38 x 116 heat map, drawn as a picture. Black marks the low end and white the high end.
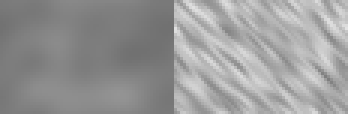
It is made of 1 by 2 panels. Panel 1,1: middling, smooth, faint in contrast. Panel 1,2: high, slanting down to the right.
